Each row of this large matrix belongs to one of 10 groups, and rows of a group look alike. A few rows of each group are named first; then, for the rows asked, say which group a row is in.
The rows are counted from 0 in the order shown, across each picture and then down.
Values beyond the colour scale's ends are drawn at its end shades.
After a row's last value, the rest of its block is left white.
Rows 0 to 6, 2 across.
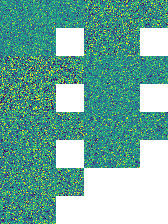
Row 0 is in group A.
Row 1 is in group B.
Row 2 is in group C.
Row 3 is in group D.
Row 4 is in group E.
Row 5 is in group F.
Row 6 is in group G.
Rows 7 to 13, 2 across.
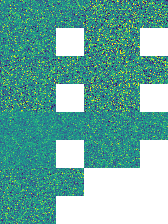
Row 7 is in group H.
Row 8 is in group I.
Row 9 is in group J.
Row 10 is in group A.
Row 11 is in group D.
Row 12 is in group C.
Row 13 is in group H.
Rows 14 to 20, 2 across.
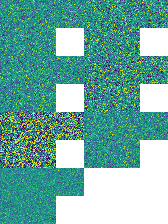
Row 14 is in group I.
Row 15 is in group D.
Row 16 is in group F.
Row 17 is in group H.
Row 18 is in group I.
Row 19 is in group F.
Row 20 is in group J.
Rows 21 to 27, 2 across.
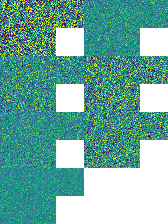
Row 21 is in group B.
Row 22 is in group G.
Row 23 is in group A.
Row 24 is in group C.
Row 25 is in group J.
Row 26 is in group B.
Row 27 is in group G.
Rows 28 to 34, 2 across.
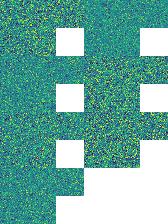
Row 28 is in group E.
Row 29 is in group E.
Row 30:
J
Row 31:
F
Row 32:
G
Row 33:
G
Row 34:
G
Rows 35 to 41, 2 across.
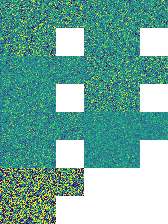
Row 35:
I
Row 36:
F
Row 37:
J
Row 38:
A
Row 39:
J
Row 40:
D
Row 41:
F
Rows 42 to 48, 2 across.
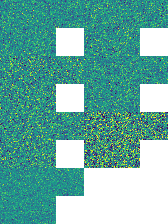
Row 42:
J
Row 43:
B
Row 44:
C
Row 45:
H
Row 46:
D
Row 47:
F
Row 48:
G
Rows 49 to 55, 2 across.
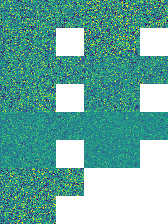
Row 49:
H
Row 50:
A
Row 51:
F
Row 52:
J
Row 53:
J
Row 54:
A
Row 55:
I
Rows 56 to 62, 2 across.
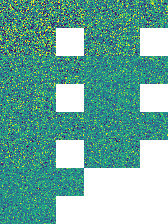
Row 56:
D
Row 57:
A
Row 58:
A
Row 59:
A
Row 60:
H
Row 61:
H
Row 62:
E
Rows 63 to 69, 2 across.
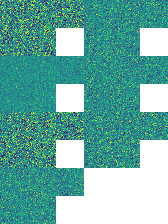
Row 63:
E
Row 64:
I
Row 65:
A
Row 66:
E
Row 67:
D
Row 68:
I
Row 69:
G
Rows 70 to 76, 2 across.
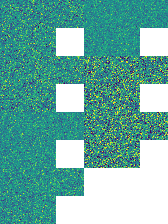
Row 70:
I
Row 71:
F
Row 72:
G
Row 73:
B
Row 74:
B
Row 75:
D
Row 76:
A
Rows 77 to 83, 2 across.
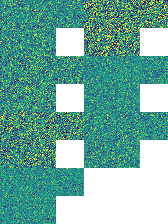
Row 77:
F
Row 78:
I
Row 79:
C
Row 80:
A
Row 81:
B
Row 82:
B
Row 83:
E
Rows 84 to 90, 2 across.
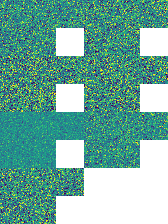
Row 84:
B
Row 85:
G
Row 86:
C
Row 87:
G
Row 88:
A
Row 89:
G
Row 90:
D
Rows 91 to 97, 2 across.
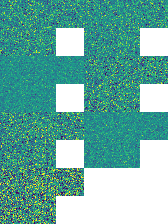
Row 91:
C
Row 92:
A
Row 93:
I
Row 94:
I
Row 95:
A
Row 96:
F
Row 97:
A
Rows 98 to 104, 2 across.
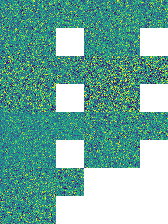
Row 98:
I
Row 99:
A
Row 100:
F
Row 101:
D
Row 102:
I
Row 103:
E
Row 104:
A
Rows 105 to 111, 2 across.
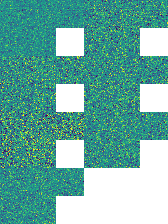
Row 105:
H
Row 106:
H
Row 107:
A
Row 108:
D
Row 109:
E
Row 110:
D
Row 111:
G
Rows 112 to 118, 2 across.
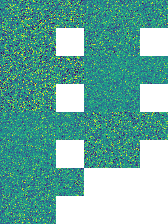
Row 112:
I
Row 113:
B
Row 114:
A
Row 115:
G
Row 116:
A
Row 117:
C
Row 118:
I
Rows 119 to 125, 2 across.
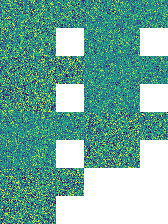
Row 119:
F
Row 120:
C
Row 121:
J
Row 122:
H
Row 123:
A
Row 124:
B
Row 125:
H
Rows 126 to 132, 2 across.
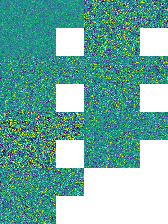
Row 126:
C
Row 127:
F
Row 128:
I
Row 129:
H
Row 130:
H
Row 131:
I
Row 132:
J
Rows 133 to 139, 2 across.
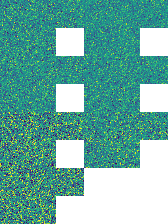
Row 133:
C
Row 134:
J
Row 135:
B
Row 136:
D
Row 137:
C
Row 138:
E
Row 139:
F
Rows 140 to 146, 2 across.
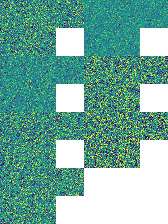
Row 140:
G
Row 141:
B
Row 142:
D
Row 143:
F
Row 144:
I
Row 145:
A
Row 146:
I
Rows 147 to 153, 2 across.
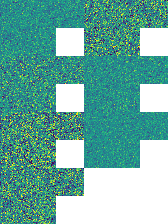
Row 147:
J
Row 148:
B
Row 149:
E
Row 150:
A
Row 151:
J
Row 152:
E
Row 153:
J
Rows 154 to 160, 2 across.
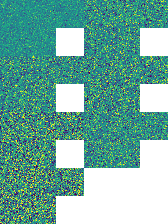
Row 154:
B
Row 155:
A
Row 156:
I
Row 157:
D
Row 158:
J
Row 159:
C
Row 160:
C
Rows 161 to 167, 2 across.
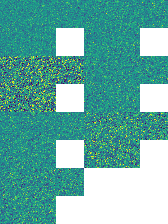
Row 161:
A
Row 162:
J
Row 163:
D
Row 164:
E
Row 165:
I
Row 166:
A
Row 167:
I
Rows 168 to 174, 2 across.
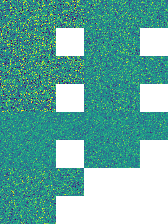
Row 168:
A
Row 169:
F
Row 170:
G
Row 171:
A
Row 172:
F
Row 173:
B
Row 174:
F
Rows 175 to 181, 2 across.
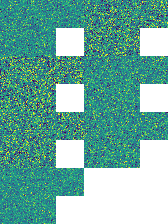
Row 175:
D
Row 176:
H
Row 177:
J
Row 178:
J
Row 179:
D
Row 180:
F
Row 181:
E
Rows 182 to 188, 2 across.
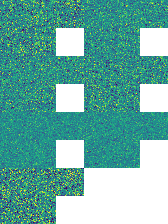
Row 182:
A
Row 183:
A
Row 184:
G
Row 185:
H
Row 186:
C
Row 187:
G
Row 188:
J
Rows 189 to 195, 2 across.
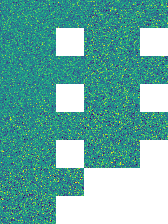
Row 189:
J
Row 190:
H
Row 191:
F
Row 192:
F
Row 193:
G
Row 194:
C
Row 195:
G
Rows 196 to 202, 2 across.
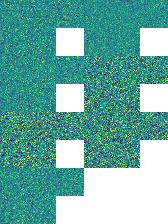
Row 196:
I
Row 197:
J
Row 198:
A
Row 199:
D
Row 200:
I
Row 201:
D
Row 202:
I
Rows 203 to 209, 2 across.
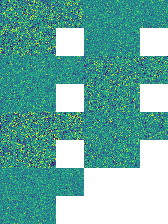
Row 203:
C
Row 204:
G
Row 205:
F
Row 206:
I
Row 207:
J
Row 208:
A
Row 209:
H
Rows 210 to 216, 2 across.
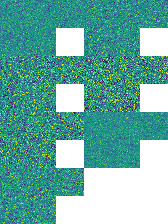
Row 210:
J
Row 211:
I
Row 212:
E
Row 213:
G
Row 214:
D
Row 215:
A
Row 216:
I
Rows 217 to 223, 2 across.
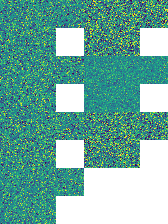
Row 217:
D
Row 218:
D
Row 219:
F
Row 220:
G
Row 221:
H
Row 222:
D
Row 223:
I
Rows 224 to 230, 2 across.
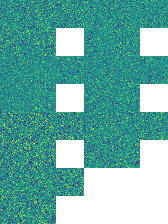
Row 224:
D
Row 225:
E
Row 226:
A
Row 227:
D
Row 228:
C
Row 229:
J
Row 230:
F
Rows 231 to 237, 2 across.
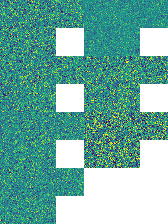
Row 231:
C
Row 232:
J
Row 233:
E
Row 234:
A
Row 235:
I
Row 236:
C
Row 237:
C
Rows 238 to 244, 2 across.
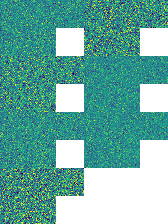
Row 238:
J
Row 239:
D
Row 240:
F
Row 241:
H
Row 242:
F
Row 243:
E
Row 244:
I
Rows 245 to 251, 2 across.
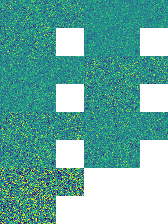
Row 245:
D
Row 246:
J
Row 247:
C
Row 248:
G
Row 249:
J
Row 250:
F
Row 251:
E
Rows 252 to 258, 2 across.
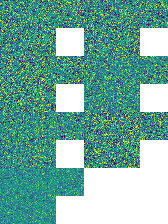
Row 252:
G
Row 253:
H
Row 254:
F
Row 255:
E
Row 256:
A
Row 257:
B
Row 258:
A
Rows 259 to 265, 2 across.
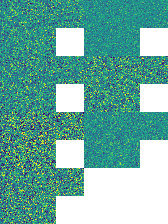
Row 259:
C
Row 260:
G
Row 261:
C
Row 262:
F
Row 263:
I
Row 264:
C
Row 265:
B
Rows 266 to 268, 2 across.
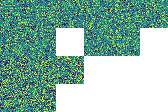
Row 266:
H
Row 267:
E
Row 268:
G
